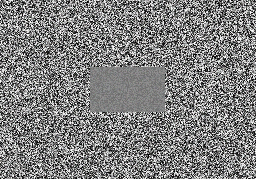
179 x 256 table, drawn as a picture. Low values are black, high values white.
There are no regular stripes. In the centre lies a patch that is calmer than the rest. The values spread evenly over their range. There is no seam. The centre is the calmest part.
